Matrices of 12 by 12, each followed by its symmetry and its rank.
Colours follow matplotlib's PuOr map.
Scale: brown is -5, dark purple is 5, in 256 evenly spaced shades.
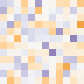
neither, full rank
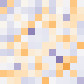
symmetric, full rank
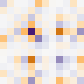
symmetric, rank two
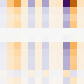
neither, rank one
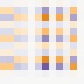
neither, rank one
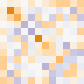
symmetric, full rank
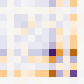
symmetric, rank two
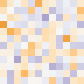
neither, full rank
